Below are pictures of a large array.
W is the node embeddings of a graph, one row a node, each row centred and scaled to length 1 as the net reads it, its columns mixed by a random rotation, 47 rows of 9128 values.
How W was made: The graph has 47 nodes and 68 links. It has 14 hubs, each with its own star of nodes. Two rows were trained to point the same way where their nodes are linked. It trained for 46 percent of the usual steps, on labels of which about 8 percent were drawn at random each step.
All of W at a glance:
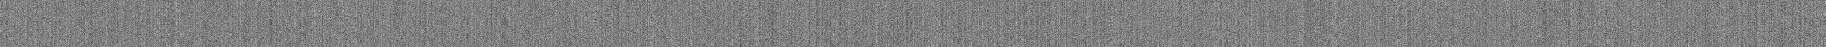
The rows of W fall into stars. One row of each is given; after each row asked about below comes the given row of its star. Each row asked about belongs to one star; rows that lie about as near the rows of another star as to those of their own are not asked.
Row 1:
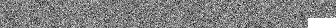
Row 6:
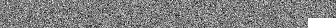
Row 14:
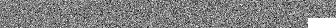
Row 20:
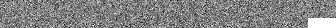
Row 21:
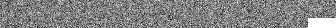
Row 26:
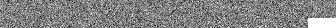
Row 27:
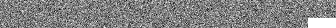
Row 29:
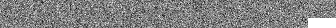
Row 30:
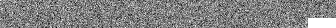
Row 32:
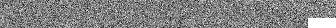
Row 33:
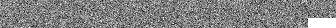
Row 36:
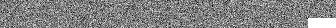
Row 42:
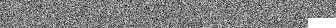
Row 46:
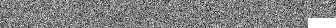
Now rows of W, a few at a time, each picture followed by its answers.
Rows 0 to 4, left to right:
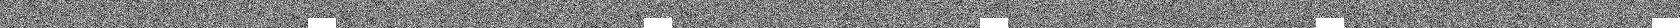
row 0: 21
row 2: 32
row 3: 46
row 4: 36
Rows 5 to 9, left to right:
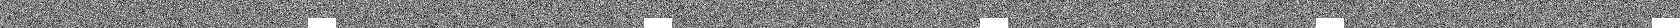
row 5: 32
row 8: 21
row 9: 6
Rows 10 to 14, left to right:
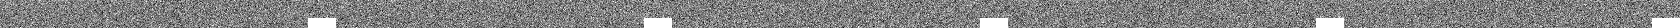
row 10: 14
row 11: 14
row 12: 42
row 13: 1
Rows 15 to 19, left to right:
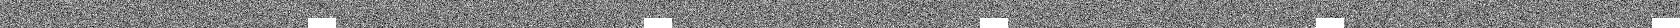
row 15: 1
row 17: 20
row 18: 46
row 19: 36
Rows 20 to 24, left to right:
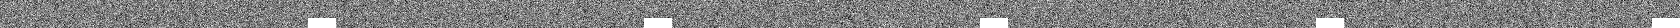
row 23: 6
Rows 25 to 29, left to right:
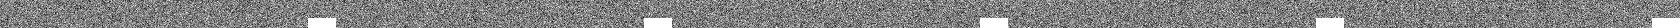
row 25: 33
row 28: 33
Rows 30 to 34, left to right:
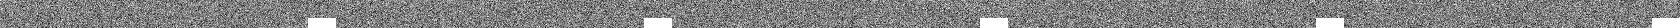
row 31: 14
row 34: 36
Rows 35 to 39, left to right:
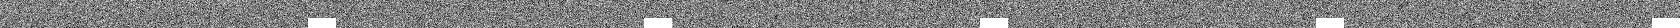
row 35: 6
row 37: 21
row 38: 30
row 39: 20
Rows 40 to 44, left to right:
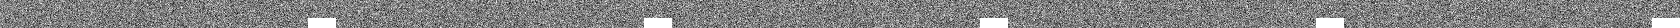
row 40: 26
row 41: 27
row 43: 29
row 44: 46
